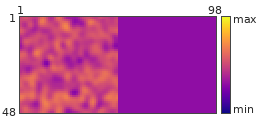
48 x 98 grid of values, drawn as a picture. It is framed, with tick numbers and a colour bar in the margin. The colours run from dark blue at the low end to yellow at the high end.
The table splits into one row of 2 panels. Panel 1,1: middling, blotchy. Panel 1,2: low, flat.
